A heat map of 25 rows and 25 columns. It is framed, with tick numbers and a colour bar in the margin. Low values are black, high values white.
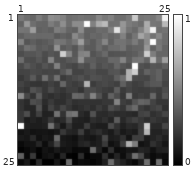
Slope: up to the top. Grain: fine. Ninth with the highest average: top right. Stripes: none. Odd rows or columns: none. Average level on the scale: 30%.
